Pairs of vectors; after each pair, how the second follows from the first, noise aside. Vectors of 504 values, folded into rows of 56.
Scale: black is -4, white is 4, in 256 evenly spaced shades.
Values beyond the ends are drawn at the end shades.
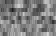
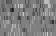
partly zeroed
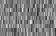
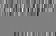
partly zeroed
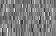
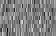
negated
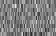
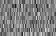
negated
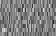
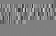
partly zeroed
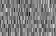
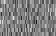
wrapped around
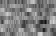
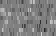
partly zeroed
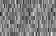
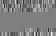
partly zeroed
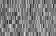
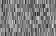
wrapped around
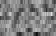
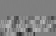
partly zeroed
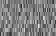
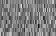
negated
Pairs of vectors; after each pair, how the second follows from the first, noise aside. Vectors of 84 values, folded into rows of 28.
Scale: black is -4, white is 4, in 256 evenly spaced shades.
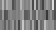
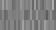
shrunk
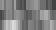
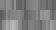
shrunk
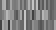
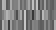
copied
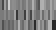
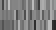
copied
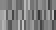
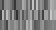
reversed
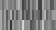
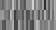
reversed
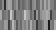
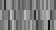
copied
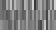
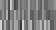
reversed
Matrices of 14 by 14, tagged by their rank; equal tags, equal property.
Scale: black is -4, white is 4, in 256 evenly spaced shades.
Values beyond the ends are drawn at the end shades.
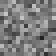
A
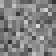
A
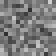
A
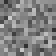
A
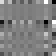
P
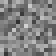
A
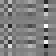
P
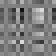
P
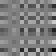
P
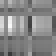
P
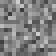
A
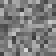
A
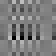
P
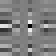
P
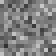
A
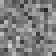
A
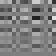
P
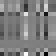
P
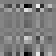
P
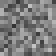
A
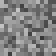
A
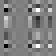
P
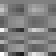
P
